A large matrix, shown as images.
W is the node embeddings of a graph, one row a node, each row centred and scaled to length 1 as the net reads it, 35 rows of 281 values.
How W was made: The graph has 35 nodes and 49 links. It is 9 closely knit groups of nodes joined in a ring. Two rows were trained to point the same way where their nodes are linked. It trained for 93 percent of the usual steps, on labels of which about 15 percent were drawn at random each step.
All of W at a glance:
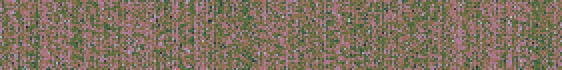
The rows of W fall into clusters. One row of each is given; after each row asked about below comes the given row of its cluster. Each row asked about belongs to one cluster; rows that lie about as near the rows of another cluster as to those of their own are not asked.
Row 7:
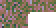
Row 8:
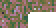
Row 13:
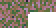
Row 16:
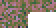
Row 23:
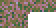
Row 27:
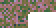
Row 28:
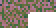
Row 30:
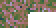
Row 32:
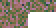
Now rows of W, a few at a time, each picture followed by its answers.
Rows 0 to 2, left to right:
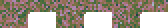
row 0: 32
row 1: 30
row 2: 16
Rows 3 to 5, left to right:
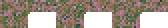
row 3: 7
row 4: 27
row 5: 7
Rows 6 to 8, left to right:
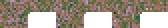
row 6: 32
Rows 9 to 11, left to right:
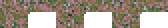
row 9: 30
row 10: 8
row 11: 28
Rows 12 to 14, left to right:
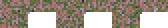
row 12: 16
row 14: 27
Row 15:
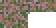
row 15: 28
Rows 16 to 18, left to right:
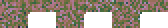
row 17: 23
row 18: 13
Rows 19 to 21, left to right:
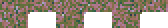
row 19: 28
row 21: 28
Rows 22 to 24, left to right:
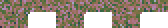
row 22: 8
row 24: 30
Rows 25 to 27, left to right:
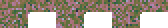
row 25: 16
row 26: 8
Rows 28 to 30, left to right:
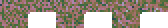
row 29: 8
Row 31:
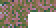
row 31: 27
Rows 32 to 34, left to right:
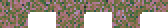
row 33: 13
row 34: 7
